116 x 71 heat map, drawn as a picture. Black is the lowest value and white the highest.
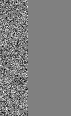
On average the colour sits 50% of the way up the scale. There is no overall slope. Neither half mirrors the other. The right part is calmer, past a seam about 40% of the way across.
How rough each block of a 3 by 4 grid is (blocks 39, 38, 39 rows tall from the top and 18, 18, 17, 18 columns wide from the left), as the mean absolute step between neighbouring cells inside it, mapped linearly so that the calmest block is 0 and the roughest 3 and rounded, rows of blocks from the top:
3200 | 3200 | 3200
